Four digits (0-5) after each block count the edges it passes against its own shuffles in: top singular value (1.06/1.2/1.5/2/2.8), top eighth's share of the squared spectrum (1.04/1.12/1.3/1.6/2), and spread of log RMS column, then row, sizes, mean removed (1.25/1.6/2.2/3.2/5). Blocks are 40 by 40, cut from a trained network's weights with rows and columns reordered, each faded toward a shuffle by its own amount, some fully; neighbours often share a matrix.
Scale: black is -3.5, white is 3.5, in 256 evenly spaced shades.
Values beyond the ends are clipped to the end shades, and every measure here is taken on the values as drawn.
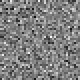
2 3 0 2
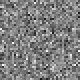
2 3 1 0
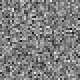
2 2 0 0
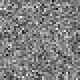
2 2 0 0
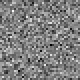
0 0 0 0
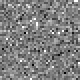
1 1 0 0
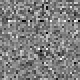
2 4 1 2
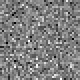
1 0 0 0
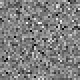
0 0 0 0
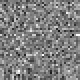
2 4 1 2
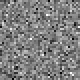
0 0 0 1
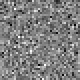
0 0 0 0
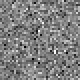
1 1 0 0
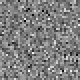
0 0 0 0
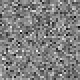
0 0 0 0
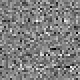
2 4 0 2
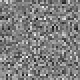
3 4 2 2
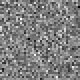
0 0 0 0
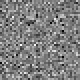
2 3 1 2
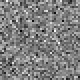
1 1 0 0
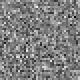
2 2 0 1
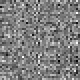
4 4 2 2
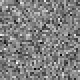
2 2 0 1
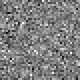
1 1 0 0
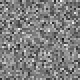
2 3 0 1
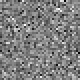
1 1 0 0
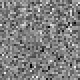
2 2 0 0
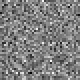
2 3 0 2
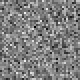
0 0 0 0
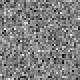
1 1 0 0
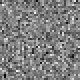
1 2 0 1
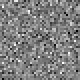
1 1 0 1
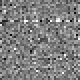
2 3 0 1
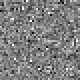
1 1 0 0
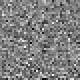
2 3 1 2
